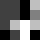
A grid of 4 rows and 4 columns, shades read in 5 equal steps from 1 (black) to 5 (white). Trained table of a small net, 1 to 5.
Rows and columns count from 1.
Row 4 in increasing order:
1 1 2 5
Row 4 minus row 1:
-1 0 4 -3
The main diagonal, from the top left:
2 2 5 1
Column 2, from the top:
2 2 4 2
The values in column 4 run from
1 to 4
